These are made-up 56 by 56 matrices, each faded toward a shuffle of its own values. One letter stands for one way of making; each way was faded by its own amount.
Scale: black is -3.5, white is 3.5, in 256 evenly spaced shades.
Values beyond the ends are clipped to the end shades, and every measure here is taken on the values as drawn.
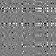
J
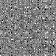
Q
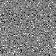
Q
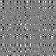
J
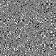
Q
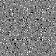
Q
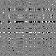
J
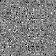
Q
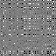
J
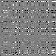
J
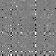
J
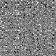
Q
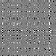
J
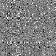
Q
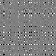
J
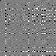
J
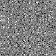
Q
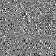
Q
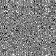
Q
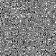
Q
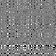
J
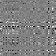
J
